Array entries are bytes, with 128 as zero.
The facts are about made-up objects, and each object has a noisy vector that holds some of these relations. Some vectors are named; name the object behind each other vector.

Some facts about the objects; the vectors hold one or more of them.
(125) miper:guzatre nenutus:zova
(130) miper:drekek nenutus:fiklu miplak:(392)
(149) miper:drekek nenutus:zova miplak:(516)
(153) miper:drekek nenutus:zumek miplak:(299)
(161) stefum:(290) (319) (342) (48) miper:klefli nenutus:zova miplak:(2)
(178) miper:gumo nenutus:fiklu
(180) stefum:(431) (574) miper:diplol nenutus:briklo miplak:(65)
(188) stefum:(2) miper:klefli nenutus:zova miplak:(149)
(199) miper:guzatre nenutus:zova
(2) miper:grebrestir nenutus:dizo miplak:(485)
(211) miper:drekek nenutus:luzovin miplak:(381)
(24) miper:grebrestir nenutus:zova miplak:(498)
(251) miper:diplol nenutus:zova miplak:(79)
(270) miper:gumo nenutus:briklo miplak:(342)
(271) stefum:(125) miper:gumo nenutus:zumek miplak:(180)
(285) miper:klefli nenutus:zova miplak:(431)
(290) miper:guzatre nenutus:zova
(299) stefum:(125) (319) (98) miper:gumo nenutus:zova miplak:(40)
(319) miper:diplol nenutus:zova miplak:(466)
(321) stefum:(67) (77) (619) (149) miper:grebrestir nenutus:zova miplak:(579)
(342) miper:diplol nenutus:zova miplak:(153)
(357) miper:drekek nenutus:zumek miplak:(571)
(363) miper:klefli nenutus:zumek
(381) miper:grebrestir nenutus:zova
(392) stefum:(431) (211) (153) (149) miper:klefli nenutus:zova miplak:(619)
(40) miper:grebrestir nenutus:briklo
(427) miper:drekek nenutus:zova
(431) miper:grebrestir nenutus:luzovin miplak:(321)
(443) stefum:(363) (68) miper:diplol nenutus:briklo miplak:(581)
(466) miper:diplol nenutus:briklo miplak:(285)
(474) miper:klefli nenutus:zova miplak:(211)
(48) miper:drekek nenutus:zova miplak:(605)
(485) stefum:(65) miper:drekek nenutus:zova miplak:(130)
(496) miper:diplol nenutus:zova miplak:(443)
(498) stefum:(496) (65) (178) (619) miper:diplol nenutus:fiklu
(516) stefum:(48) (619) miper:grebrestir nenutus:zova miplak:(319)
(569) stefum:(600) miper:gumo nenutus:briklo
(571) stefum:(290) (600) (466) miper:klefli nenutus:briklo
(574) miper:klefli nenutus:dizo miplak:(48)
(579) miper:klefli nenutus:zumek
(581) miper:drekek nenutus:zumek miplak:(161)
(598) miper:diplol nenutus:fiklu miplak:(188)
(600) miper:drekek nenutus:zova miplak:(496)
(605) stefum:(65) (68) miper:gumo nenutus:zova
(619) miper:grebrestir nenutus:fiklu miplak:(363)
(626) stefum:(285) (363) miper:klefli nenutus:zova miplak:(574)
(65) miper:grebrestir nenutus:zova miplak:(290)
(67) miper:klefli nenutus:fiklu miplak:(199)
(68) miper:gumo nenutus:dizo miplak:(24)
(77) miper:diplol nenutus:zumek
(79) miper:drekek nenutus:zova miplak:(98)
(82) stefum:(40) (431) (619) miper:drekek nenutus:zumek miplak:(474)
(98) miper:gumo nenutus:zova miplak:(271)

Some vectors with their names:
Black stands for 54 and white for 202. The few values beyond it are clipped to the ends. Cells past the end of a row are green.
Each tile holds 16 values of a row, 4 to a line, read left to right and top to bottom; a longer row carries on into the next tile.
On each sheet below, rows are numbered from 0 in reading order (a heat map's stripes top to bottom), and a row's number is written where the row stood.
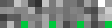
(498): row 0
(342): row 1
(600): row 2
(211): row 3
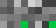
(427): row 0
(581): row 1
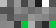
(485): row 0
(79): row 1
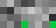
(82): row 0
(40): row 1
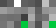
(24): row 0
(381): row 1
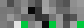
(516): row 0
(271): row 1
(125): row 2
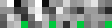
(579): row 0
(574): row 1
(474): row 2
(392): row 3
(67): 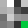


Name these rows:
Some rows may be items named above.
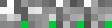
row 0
(571)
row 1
(443)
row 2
(2)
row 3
(2)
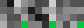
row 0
(290)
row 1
(178)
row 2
(48)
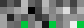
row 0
(270)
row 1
(271)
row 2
(466)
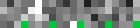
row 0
(496)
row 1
(571)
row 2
(319)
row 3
(270)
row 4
(598)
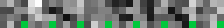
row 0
(357)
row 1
(161)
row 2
(68)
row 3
(77)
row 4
(605)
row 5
(299)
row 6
(178)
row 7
(431)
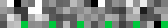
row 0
(579)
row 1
(571)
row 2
(498)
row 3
(251)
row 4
(211)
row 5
(130)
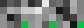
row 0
(569)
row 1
(180)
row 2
(271)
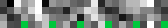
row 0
(98)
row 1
(574)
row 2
(153)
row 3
(626)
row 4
(68)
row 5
(363)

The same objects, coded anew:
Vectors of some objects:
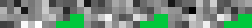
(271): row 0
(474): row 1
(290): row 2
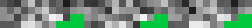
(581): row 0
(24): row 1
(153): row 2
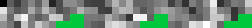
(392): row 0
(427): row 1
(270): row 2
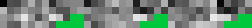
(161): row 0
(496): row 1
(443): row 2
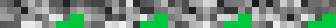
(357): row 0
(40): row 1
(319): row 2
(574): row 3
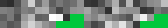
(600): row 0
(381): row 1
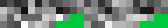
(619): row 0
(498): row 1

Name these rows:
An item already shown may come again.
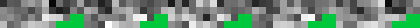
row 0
(443)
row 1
(130)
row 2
(574)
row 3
(485)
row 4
(180)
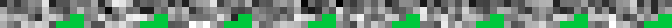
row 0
(571)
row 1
(598)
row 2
(68)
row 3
(443)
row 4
(392)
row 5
(363)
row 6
(342)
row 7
(579)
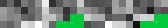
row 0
(569)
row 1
(431)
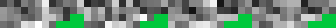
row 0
(270)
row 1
(2)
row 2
(466)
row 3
(342)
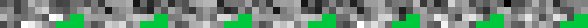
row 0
(211)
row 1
(77)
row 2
(251)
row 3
(77)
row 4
(178)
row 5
(67)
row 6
(161)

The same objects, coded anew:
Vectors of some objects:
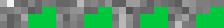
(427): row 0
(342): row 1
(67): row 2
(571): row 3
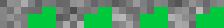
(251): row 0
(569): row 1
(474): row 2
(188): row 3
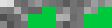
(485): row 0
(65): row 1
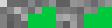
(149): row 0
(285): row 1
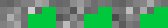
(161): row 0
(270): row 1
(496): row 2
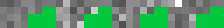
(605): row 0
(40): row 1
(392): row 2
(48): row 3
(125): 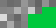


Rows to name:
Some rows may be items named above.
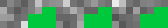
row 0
(2)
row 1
(600)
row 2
(130)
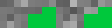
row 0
(77)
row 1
(579)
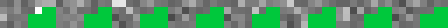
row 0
(431)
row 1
(251)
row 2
(485)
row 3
(498)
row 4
(363)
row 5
(600)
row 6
(619)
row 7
(498)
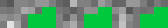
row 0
(574)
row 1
(579)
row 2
(67)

